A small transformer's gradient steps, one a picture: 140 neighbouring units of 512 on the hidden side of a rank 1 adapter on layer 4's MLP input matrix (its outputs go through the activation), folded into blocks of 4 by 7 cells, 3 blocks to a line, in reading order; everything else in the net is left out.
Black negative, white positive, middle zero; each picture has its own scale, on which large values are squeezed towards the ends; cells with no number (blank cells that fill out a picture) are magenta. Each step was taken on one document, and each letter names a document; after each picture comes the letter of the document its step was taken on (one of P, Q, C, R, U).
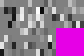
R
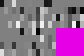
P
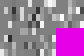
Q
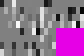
P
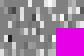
Q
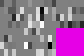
R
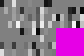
P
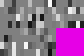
R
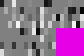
P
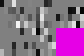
P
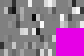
Q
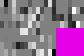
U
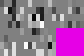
R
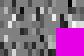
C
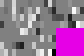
U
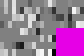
U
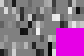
C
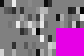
P
